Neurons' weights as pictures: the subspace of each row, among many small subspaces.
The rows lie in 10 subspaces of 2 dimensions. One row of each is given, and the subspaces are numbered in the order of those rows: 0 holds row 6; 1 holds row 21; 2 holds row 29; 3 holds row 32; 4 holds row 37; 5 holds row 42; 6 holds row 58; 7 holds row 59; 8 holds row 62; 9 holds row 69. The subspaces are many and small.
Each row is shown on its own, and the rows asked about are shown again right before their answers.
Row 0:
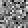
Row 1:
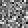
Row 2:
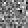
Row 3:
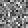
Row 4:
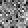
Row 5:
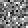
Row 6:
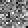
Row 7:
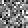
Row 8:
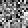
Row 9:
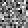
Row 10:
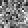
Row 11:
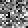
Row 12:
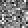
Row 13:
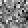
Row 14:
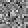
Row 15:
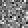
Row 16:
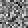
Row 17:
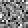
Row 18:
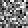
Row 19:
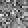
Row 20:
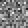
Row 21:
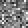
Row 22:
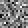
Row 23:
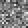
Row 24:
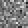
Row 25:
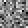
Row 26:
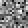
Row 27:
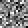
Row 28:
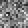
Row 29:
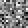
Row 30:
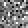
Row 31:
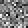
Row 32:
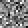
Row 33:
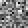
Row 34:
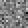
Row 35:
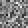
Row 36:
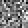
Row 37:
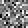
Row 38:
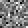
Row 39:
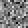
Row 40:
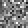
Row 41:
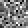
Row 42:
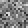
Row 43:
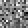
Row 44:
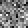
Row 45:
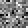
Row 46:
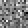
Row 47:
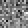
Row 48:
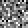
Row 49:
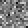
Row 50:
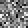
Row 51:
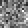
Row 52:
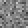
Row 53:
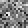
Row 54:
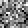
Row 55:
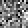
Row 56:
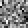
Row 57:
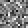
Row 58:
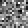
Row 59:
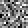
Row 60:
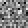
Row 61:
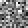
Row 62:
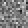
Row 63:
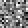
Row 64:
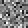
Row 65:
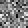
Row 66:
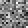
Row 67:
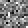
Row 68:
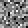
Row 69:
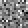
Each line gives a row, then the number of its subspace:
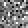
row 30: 0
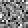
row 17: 9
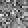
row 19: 9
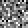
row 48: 9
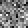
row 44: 4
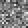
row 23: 1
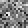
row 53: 5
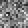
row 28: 5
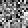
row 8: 7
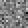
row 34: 2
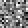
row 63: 2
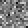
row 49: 3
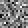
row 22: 7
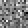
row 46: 9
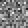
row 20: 8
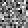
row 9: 8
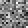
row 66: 0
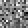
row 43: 9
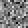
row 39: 6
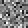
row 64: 4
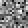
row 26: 6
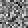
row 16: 1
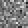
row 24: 8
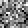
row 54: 5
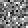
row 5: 0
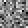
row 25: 3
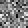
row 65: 7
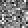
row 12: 1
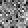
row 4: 4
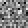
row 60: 8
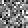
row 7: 4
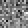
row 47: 9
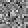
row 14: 2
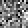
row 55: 7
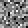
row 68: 0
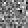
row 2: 8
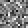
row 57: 2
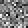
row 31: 4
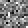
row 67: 0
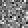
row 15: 1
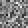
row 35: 1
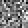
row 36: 7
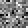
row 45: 2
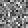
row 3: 2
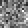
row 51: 5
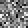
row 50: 7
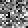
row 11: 0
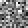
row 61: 6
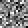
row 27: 3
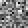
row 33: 6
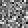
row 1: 1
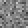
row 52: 3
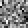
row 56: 5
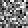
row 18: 8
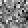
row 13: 4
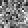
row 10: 5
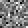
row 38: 3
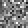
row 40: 6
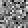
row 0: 6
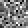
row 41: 3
